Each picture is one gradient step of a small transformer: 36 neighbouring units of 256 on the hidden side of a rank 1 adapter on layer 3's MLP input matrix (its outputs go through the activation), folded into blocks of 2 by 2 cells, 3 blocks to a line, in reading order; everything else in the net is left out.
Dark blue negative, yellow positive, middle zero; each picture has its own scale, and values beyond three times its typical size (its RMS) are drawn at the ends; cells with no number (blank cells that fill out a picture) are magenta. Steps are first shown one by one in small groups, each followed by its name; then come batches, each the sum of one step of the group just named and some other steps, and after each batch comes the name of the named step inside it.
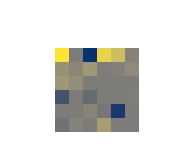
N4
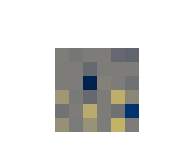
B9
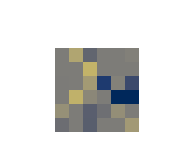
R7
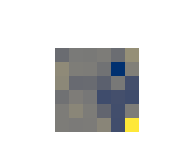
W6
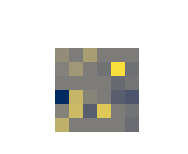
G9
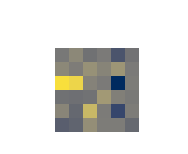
R7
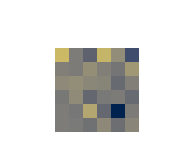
N4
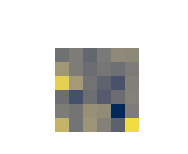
W6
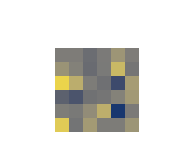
G9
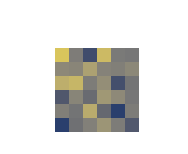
N4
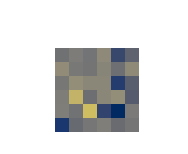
W6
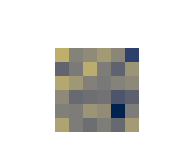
R7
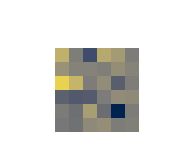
N4
